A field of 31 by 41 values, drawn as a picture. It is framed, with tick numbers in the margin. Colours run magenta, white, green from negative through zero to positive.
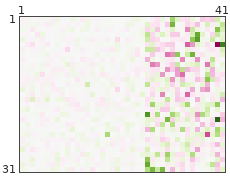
The left part is calmer, up to a seam about 60% of the way across. A few values lie far out on both sides of the bulk. The halves do not mirror each other. On average the colour sits 50% of the way up the scale.
